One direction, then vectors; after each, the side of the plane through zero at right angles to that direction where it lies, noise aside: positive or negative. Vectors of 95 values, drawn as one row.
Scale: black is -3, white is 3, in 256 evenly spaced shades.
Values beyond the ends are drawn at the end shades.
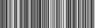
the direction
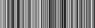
negative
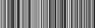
negative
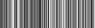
positive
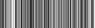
positive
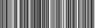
positive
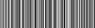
negative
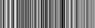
negative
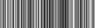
negative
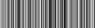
negative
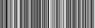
positive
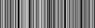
negative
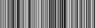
negative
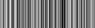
negative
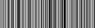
negative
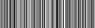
positive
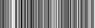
positive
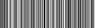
positive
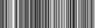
positive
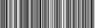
positive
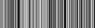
negative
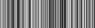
negative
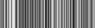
positive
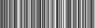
positive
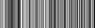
negative
